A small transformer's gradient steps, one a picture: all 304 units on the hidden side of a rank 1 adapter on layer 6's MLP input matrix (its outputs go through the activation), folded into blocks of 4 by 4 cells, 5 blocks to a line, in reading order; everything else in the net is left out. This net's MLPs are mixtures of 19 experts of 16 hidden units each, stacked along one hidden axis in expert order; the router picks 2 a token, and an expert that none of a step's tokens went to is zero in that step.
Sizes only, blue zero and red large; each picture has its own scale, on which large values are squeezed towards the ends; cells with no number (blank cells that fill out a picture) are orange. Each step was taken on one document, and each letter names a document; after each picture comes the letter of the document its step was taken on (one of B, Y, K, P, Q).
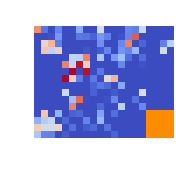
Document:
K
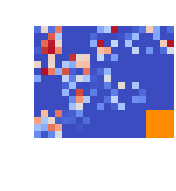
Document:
K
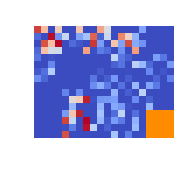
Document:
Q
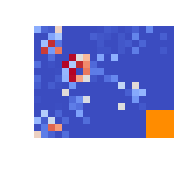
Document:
K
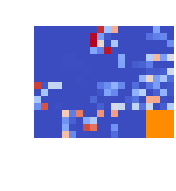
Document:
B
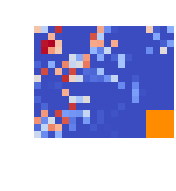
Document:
K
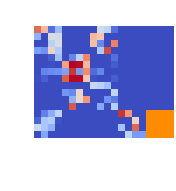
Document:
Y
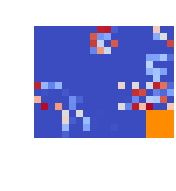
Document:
B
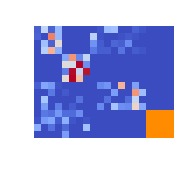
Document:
Y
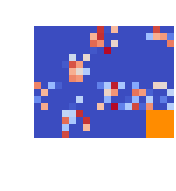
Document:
B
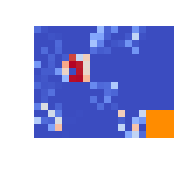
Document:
Y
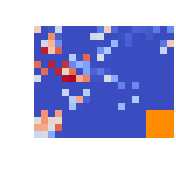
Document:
K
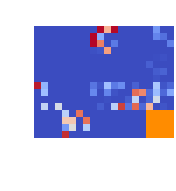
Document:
B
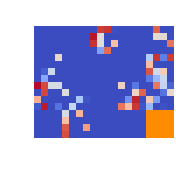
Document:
B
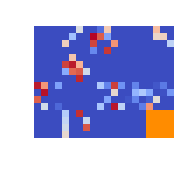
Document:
B
